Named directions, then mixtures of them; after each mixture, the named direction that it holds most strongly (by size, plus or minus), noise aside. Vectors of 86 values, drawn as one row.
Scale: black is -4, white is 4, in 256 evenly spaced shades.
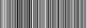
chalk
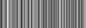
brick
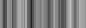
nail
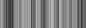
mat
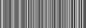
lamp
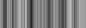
nail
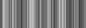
nail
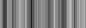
nail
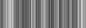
mat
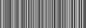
lamp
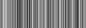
chalk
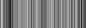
mat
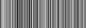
chalk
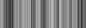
mat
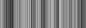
mat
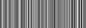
lamp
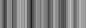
nail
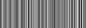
lamp
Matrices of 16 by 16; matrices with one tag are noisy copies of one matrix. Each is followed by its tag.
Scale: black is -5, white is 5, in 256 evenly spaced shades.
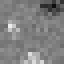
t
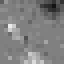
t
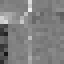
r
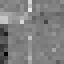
r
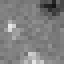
t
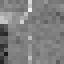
r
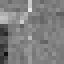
r
